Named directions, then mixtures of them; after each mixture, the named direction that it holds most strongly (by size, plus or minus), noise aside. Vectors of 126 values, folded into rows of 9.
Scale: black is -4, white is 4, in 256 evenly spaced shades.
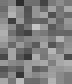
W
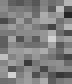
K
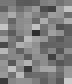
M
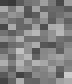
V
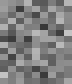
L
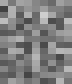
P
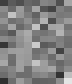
V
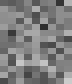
L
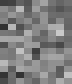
V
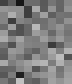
W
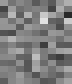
P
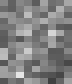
W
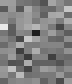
M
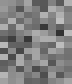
L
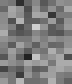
W
